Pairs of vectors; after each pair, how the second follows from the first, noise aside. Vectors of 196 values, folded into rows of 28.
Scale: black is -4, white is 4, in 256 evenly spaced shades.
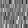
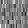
shuffled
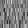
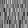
copied
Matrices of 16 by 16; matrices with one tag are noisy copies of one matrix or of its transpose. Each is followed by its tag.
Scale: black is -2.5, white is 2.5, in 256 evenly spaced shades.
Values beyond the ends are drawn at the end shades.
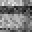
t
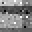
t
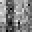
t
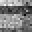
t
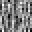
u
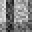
t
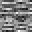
u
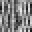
u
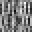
u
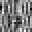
u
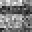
t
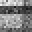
t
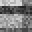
t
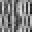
u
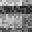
t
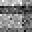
t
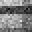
t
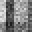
t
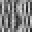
u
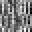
u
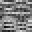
u
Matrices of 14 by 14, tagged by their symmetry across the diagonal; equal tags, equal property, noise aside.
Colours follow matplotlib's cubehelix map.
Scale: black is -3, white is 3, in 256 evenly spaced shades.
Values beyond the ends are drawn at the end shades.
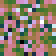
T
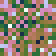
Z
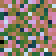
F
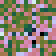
Z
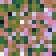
F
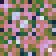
Z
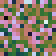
F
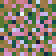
T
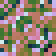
Z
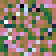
T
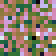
T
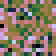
F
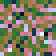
F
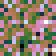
T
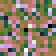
T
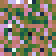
F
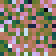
T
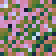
Z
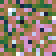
Z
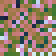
Z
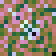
Z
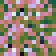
F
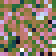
T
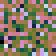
F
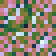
Z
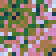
Z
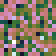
F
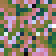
T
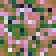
T
